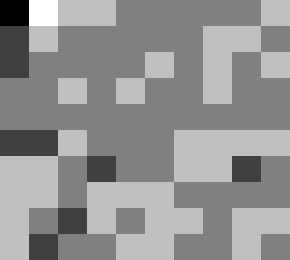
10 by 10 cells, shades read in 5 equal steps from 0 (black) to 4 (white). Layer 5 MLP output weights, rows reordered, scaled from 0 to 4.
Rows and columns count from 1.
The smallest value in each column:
0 1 1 1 2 2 2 2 1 2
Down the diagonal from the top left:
0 3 2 2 2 2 3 2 3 2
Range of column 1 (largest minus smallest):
3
